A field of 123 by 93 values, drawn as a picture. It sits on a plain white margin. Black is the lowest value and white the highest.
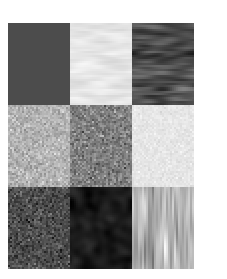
It is made of 3 by 3 panels. Panel 1,1: low, flat. Panel 1,2: very high, streaked across, faint in contrast. Panel 1,3: low, streaked across. Panel 2,1: high, fine-grained. Panel 2,2: middling, fine-grained. Panel 2,3: very high, fine-grained, faint in contrast. Panel 3,1: low, fine-grained. Panel 3,2: very low, blotchy, faint in contrast. Panel 3,3: high, streaked downward.
